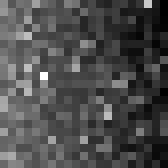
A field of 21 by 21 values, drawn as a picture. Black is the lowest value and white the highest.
The ninth with the lowest average is the top right. Values rise toward the left. Values change most from cell to cell in the middle left. The middle left is the ninth with the highest average.
